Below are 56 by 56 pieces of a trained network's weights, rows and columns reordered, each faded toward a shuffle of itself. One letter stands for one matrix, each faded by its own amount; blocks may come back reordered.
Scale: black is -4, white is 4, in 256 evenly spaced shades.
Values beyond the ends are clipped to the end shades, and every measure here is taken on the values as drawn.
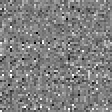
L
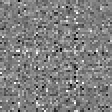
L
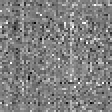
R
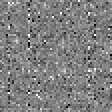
L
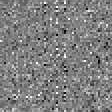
L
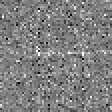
L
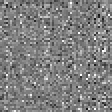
L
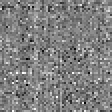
R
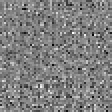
R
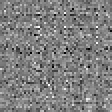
L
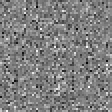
L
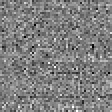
L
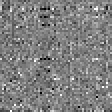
R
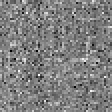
R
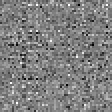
L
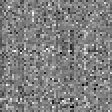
R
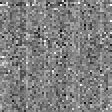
R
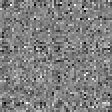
R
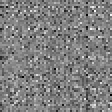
R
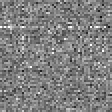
L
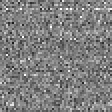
L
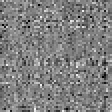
R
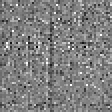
R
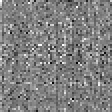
R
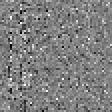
L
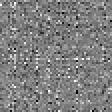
L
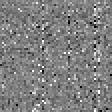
L
